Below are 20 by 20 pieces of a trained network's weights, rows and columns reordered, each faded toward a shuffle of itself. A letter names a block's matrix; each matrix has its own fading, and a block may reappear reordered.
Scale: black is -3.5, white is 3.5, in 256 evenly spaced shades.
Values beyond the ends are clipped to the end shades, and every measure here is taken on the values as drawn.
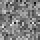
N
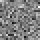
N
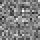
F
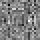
F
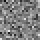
N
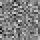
F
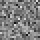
N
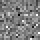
N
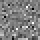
N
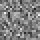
F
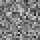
F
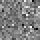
N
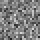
N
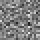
F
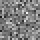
N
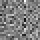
F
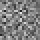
F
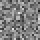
F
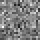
F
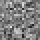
F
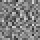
F
